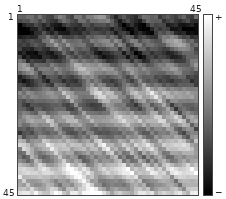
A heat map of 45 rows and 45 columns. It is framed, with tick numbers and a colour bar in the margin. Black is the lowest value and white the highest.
On average the colour sits 50% of the way up the scale. Values rise toward the bottom. The values follow a bell shape. Stripes running across repeat 7 times from top to bottom. No row or column stands out.
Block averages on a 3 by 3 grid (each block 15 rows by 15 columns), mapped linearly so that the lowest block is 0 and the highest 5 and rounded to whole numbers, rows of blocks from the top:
0 1 0
2 3 3
5 5 5
